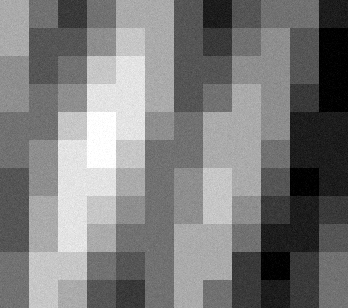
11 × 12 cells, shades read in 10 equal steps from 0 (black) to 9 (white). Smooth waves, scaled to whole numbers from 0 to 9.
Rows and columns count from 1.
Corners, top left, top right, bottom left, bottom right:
6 1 4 4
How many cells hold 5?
16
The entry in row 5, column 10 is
5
